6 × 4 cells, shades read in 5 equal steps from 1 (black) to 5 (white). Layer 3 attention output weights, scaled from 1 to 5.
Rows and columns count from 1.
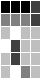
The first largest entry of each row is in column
4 1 2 1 1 2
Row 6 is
4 5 3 4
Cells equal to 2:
4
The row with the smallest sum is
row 1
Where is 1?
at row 1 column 1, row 1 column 2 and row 1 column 3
